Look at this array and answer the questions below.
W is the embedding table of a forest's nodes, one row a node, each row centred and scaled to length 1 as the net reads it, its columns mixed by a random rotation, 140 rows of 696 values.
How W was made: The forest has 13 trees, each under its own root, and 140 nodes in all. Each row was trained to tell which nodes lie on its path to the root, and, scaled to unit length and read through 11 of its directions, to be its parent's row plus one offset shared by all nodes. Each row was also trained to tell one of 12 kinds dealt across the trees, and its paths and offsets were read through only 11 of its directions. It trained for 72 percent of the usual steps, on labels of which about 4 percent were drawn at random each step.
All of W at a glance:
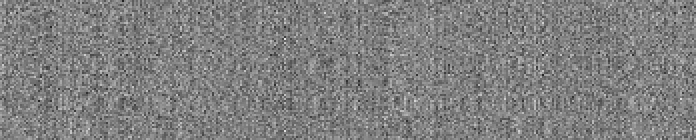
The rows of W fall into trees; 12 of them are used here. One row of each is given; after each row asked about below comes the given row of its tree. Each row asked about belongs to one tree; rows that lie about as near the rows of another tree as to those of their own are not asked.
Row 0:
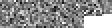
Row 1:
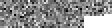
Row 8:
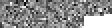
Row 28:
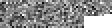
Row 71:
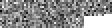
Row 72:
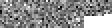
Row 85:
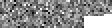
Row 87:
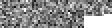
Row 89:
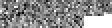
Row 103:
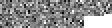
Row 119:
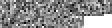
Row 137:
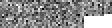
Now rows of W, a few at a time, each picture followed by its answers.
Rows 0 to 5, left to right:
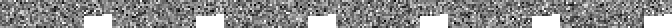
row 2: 72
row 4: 103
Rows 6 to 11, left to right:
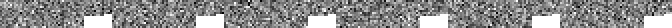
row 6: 119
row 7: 8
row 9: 72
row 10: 85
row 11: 71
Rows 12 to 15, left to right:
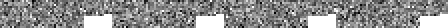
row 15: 89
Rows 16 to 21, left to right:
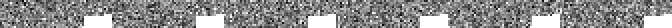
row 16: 8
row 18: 85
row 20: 71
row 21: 87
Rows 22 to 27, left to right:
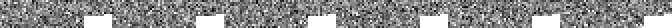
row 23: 72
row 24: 71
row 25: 28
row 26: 1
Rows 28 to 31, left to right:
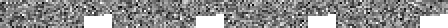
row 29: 89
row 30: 103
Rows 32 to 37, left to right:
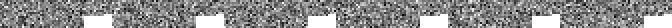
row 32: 1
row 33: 71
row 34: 71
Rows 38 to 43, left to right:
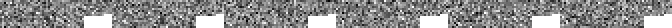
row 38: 28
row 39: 87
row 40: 1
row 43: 85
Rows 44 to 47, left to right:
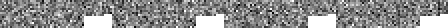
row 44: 8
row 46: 85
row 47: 119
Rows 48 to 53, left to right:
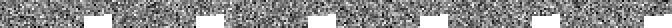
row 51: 8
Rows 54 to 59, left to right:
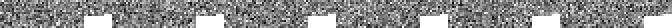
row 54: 89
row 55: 89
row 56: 89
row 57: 28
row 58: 85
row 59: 72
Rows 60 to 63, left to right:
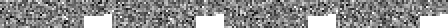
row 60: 72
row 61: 87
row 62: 28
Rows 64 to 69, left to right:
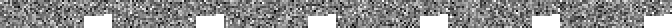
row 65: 0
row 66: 28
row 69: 28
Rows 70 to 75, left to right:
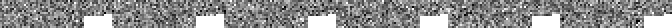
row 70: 71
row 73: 28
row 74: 89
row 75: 103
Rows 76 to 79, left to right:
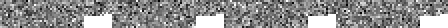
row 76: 72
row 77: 89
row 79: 87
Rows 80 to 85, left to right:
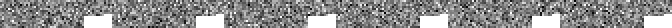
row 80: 87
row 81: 85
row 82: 89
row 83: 85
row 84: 71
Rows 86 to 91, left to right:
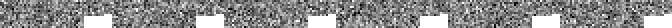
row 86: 89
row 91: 87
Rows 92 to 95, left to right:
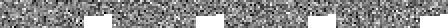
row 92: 71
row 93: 72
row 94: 72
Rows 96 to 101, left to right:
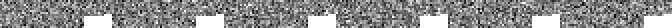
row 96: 71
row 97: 103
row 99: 87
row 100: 28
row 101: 87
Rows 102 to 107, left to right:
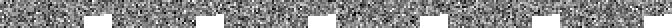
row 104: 28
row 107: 28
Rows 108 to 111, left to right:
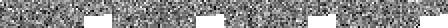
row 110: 71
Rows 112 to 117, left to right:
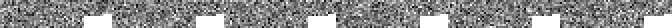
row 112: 72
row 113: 89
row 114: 71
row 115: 28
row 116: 119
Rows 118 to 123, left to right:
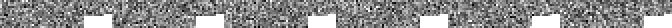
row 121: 0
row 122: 89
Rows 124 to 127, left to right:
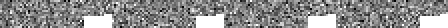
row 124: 103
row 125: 119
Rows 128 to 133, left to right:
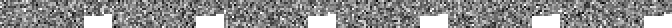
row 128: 87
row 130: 87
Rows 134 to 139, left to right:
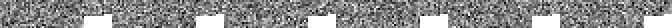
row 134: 119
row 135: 87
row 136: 103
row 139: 72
